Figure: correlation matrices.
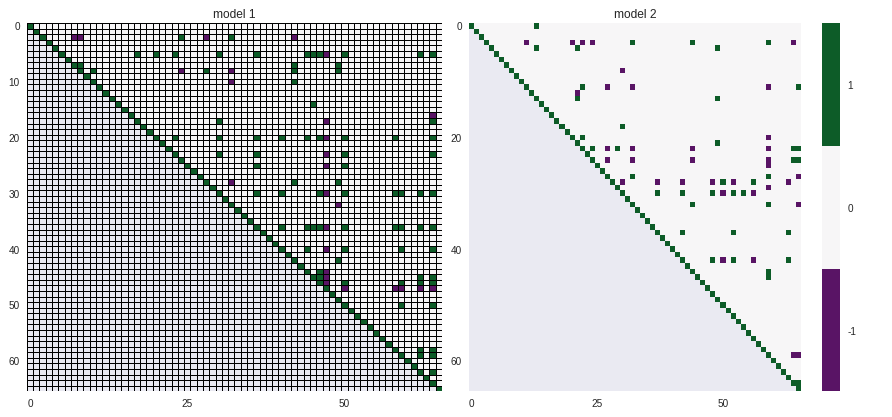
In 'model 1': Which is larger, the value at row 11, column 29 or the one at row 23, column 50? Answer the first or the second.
the second
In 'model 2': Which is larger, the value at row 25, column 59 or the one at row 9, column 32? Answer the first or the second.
the second
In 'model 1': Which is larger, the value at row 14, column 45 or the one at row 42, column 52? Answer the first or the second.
the first
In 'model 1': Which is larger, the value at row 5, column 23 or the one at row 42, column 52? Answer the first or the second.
the first
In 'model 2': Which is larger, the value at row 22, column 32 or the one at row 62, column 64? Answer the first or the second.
the second
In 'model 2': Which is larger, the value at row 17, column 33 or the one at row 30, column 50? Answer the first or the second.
the first
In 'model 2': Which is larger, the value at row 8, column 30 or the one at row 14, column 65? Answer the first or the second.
the second
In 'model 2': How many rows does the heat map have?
66
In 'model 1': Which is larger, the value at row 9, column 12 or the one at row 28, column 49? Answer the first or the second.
the second
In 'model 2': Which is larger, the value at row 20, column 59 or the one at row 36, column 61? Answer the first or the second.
the second
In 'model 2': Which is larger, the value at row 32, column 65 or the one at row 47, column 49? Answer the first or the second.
the second
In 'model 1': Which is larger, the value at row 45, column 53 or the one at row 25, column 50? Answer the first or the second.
the second
